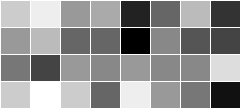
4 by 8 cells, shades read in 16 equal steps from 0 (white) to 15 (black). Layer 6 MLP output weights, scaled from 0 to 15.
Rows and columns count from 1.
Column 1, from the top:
3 6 8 3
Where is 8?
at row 3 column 1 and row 4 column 7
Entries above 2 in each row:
7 8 7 6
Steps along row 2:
down up same up down up up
